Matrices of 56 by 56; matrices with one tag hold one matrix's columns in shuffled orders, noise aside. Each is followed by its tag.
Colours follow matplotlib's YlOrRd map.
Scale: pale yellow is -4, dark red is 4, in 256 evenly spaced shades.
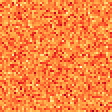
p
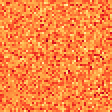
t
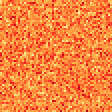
p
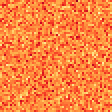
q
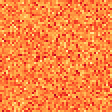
t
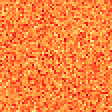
t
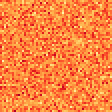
p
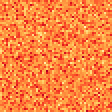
t
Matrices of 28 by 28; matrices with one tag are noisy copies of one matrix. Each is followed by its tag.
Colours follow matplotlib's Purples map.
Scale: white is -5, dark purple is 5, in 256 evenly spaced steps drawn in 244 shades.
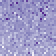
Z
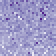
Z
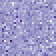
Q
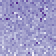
Z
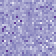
Q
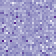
Q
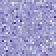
Q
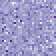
Q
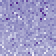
Z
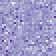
Q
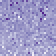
Z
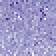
Z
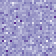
Q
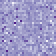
Q
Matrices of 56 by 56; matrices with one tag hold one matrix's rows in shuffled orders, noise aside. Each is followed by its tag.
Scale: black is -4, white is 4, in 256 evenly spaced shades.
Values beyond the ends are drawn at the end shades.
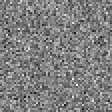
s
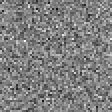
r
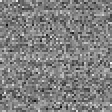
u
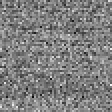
u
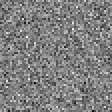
s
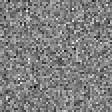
s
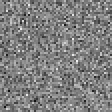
s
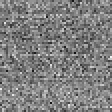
u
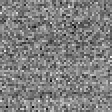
u
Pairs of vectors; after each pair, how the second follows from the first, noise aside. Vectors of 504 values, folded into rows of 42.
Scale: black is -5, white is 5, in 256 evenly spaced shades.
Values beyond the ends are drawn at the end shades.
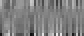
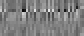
wrapped around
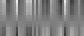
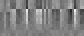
wrapped around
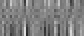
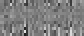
sign-scrambled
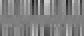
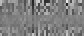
sign-scrambled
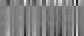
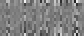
sign-scrambled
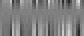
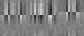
wrapped around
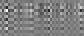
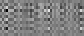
negated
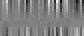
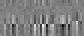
wrapped around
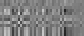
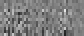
sign-scrambled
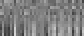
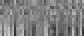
negated
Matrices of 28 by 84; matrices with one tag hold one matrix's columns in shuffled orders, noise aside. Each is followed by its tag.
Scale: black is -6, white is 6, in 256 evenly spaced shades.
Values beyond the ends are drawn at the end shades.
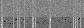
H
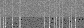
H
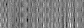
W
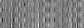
W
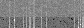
H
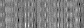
W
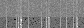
H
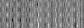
W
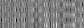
W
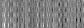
W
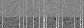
H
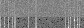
H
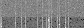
H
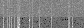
H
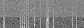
H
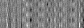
W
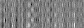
W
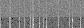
H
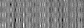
W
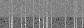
H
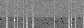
H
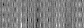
W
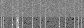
H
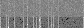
H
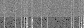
H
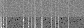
H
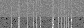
H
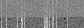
H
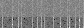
H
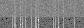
H
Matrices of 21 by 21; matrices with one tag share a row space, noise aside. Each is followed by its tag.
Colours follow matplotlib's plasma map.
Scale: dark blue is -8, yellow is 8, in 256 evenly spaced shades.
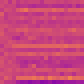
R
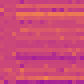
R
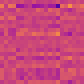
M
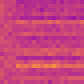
R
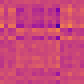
M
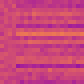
R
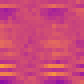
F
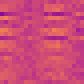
F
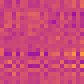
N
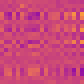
N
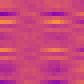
F
